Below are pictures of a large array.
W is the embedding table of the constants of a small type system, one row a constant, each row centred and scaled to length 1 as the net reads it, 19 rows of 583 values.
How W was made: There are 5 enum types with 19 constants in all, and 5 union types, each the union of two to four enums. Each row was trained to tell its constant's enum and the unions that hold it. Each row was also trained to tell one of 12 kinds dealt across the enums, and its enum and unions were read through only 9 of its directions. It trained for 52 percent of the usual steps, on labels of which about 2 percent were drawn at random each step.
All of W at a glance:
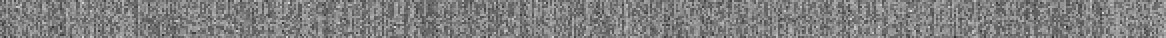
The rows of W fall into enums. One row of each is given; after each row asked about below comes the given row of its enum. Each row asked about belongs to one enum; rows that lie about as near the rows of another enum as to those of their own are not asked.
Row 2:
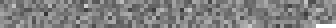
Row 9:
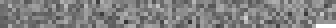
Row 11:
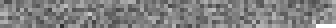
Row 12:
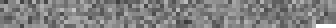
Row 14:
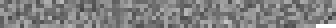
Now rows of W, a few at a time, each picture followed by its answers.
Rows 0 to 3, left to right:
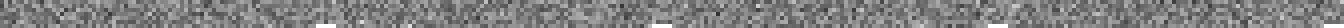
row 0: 14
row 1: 2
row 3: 2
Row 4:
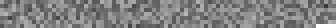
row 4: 14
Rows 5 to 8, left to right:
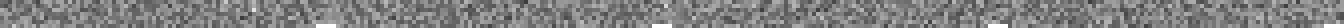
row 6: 2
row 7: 11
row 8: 14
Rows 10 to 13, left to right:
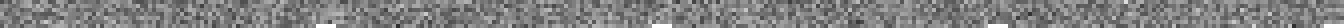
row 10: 11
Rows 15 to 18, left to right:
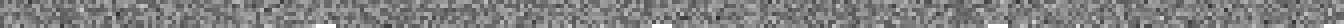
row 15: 14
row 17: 11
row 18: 12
